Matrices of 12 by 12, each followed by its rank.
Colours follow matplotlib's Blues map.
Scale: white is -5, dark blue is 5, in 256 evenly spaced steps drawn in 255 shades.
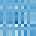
one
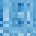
two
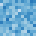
full rank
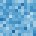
full rank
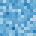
full rank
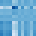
one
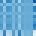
one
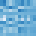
two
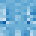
two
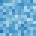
full rank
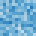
full rank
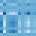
one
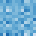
two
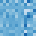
two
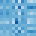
two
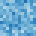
full rank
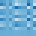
one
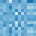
two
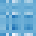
one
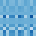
one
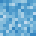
full rank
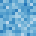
full rank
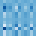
one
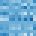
two
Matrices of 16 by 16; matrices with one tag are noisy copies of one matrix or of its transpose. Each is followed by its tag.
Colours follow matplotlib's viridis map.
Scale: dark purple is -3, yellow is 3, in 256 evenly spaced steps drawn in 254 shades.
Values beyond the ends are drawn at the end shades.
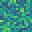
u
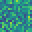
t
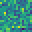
u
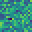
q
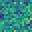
q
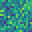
u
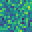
u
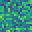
t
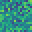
t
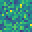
q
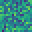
t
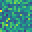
t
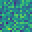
q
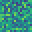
t
